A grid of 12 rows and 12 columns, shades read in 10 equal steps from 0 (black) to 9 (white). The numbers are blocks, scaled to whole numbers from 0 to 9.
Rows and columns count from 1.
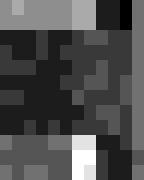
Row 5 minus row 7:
0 0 1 0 0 0 -1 0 1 0 -1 0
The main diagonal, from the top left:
5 5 1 2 1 2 3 2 2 1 1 4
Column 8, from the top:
6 6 3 2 2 3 2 2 2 8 9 8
